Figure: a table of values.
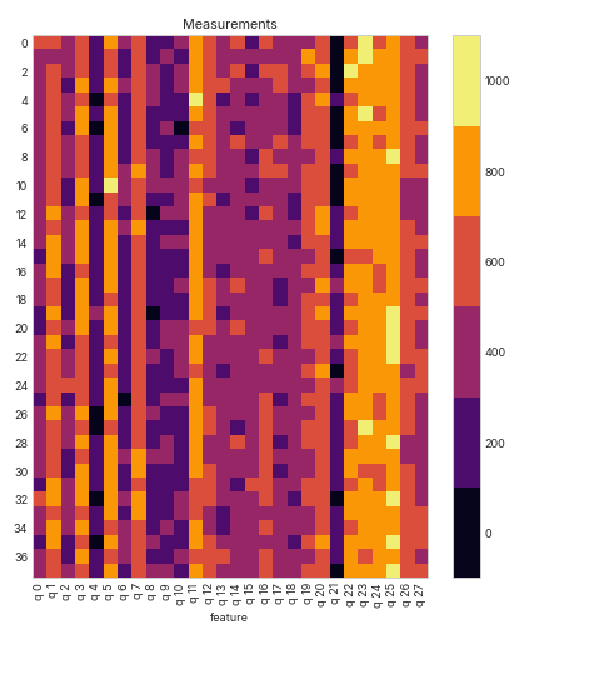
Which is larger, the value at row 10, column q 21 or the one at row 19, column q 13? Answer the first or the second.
the second
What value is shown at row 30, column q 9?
200
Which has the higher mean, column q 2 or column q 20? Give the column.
q 20
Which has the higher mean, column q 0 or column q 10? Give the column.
q 0
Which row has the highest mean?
9
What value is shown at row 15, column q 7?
600
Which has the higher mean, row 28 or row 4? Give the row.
28
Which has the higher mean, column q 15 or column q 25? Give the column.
q 25
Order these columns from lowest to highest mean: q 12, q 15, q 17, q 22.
q 15, q 17, q 12, q 22
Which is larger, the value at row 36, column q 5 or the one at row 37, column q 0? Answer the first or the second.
the first
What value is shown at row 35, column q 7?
600
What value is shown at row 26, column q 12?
600
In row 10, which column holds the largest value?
q 5
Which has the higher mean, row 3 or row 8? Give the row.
3
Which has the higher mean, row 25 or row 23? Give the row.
25
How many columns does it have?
28
